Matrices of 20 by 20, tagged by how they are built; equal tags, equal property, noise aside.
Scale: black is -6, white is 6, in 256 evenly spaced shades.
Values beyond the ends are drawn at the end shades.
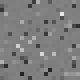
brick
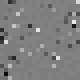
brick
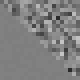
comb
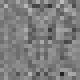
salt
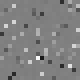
brick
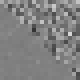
comb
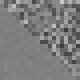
comb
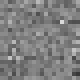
salt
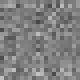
salt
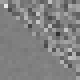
comb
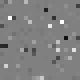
brick
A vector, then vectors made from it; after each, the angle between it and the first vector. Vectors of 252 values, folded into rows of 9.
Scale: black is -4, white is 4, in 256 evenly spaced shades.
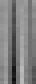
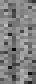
partly aligned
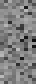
orthogonal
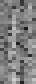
partly opposed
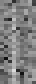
partly opposed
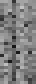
partly aligned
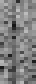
partly aligned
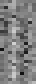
partly opposed
